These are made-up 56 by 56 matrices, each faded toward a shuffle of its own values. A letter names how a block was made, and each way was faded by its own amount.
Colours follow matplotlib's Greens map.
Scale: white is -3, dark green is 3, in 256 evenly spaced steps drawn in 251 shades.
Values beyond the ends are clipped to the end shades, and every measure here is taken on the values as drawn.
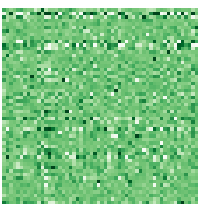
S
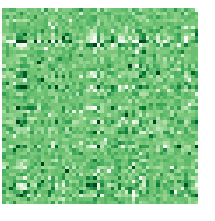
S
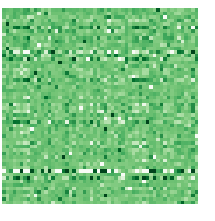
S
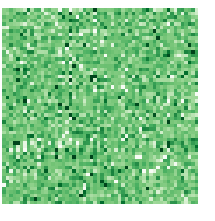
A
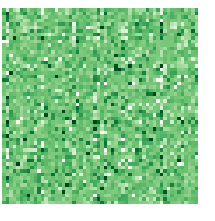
A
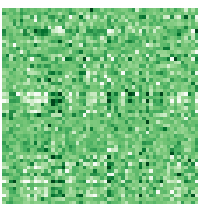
S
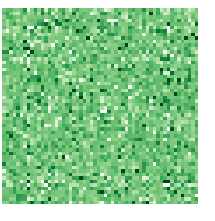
A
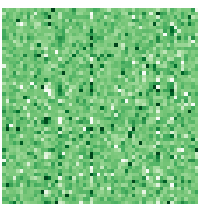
A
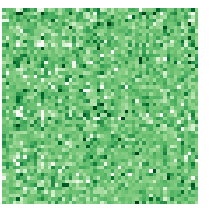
A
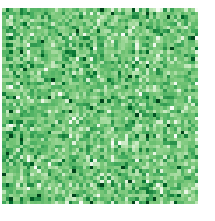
A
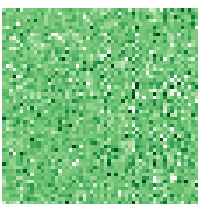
A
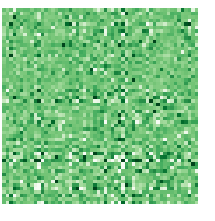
S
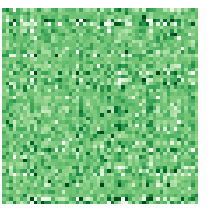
S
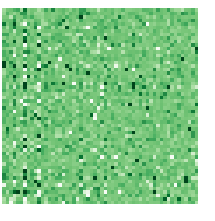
A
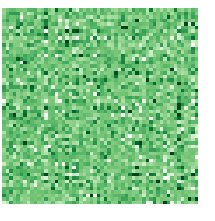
A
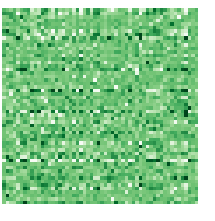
S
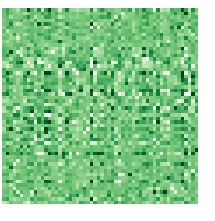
S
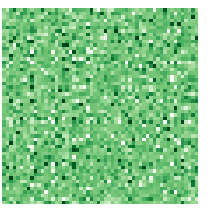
A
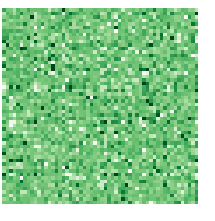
A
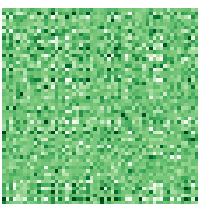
S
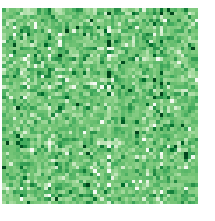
A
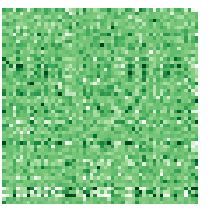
S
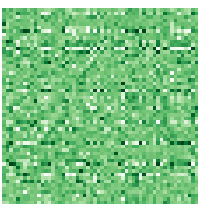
S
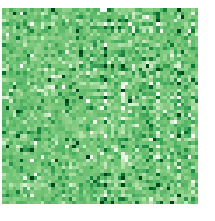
A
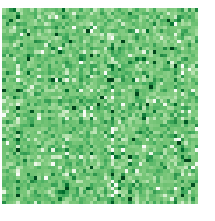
A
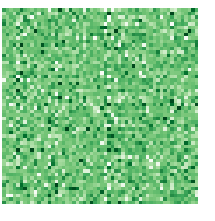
A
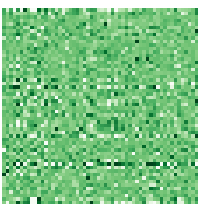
S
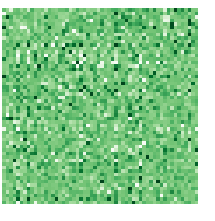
A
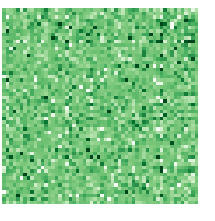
A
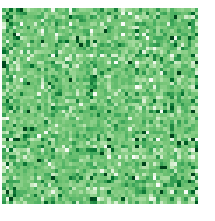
A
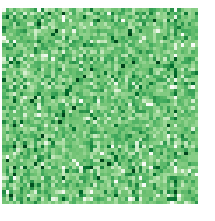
A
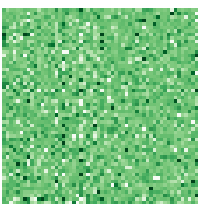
A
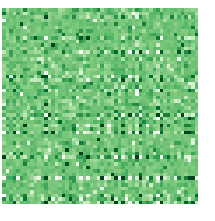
S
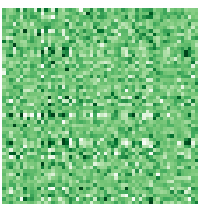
S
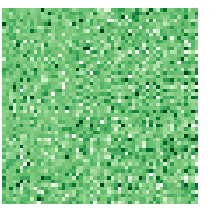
A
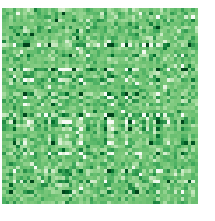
S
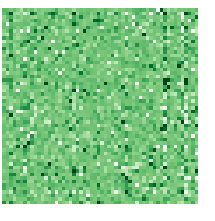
A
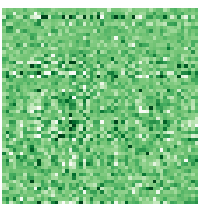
S
